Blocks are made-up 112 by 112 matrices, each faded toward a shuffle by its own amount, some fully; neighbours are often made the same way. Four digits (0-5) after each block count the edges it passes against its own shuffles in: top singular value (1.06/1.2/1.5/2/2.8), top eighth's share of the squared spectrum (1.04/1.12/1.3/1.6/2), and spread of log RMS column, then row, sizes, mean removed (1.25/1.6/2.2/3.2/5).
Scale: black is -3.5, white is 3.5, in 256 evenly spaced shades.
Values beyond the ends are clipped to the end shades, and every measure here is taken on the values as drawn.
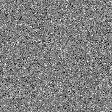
0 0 0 1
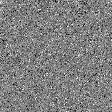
0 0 0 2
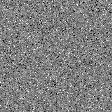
0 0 0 0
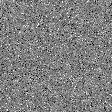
0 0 0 0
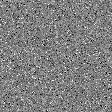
1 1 0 0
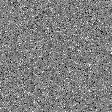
2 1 0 0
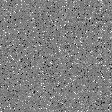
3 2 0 0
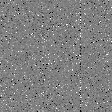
3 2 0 0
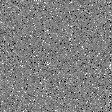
1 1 1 0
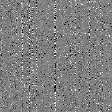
4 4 3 0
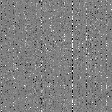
4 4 3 0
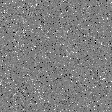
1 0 0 0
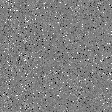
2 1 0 0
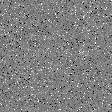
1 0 0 0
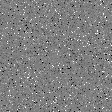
0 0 0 0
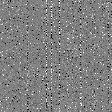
3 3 2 0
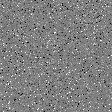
0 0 0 0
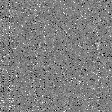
3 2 2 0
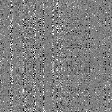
4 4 4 1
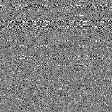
4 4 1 4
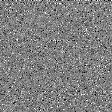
3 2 0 2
